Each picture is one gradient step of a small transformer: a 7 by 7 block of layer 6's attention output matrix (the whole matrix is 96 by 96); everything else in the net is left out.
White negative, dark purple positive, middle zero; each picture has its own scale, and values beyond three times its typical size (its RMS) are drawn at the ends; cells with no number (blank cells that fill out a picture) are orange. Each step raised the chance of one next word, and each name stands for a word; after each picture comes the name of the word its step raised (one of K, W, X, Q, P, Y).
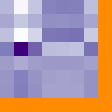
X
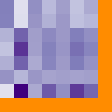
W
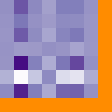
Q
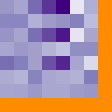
Q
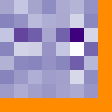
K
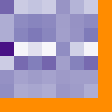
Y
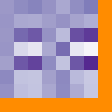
K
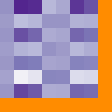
Q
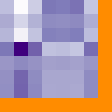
X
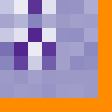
X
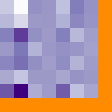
W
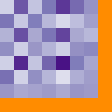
K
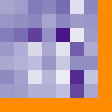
K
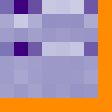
Q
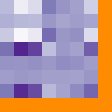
X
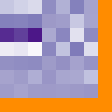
Y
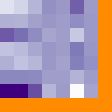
W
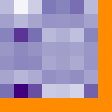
W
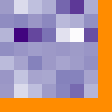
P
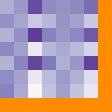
K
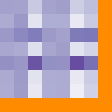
K
